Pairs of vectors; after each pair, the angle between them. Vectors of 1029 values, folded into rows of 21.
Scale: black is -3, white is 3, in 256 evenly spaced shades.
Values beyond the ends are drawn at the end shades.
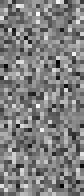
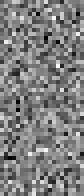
partly opposed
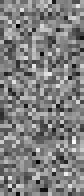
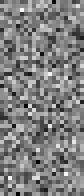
nearly parallel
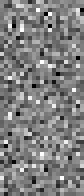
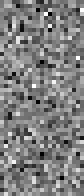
nearly opposite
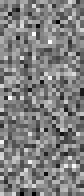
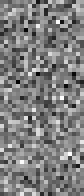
partly opposed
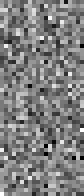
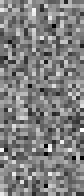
nearly parallel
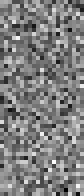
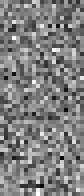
partly aligned
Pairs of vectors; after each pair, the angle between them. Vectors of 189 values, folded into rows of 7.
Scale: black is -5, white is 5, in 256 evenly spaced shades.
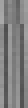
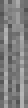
nearly opposite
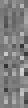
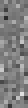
partly aligned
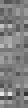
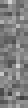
partly opposed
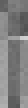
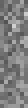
orthogonal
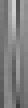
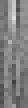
nearly parallel
